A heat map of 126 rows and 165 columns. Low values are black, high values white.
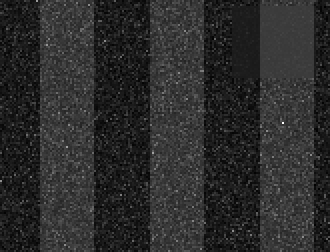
Stripes: upright, repeating 3 times. Calmest part: top right. Average level on the scale: 20%. Slope: none. Odd patch: calmer, in the top right.
